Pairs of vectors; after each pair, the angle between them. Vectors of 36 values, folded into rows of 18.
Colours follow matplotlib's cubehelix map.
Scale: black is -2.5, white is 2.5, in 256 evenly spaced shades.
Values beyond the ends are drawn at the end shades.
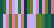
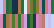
nearly opposite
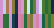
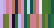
nearly parallel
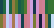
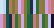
nearly opposite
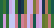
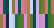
partly aligned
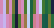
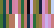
nearly opposite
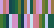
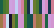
nearly opposite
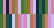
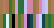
partly opposed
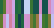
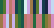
nearly parallel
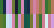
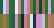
partly opposed
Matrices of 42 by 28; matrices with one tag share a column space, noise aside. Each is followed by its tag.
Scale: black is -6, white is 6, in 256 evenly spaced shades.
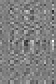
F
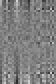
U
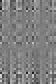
U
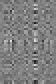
F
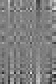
U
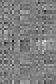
F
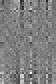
U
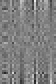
U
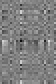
F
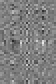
F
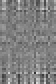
U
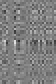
F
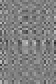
F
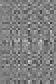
F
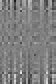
U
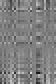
U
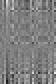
U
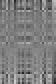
U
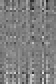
U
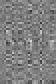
F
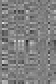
F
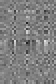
F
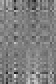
U
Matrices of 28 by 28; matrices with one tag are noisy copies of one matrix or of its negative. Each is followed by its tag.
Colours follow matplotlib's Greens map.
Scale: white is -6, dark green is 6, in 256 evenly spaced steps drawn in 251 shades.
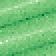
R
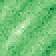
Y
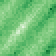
Y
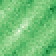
Y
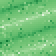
R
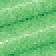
R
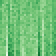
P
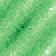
Y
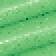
R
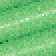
R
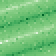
R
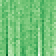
P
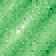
Y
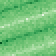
R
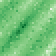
Y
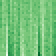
P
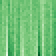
P
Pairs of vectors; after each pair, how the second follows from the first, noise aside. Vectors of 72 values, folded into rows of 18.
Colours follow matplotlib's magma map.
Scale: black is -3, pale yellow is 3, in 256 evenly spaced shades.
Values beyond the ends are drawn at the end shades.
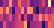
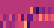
partly zeroed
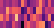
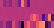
partly zeroed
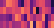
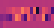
partly zeroed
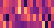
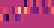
partly zeroed
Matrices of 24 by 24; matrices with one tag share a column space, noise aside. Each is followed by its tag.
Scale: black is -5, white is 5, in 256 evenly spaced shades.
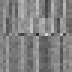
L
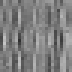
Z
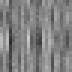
Z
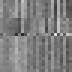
L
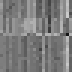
L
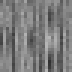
Z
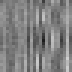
Z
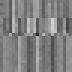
L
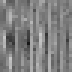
Z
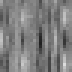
Z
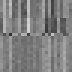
L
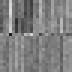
L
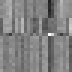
L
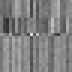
L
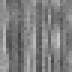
Z
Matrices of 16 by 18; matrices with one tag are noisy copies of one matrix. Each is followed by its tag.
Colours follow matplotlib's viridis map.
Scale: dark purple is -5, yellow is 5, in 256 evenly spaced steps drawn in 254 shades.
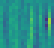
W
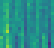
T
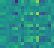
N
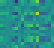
N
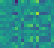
N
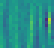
W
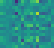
N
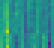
T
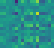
N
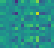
N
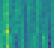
T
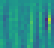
W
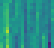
T
